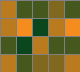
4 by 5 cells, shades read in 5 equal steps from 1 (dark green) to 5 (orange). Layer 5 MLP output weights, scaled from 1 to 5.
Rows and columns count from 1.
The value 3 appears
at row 1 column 4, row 4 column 3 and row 4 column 4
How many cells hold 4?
6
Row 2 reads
4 5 1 4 5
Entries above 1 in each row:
5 4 4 5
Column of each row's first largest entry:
1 2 3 1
